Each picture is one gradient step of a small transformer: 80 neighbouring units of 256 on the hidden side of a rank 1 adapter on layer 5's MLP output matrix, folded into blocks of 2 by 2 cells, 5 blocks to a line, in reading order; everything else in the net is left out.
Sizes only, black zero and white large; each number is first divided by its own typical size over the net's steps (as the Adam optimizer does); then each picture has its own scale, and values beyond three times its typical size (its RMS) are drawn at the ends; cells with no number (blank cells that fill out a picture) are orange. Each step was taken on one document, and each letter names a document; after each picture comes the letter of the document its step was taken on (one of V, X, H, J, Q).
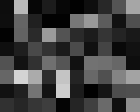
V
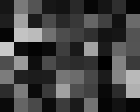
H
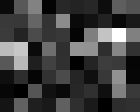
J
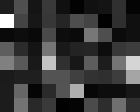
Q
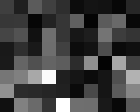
V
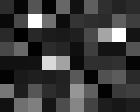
J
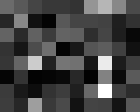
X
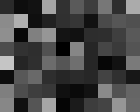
X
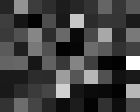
V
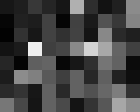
X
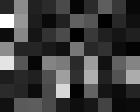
Q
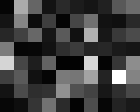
V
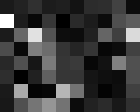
Q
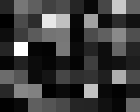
J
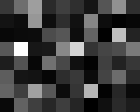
J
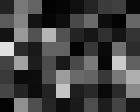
H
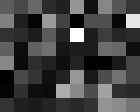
X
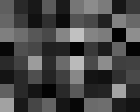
X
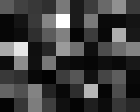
J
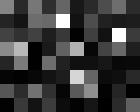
J
